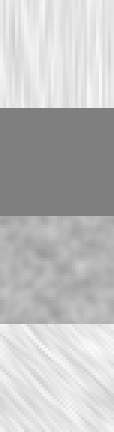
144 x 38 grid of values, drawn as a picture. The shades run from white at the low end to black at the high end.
It is made of 4 by 1 panels. Panel 1,1: very low, streaked downward, faint in contrast. Panel 2,1: middling, flat. Panel 3,1: low, blotchy, faint in contrast. Panel 4,1: very low, slanting down to the right, faint in contrast.
